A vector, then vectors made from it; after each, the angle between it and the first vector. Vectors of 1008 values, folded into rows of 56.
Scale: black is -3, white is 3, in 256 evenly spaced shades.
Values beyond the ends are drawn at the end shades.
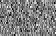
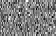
partly aligned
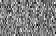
nearly opposite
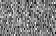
nearly opposite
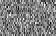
partly opposed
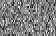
orthogonal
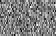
nearly parallel
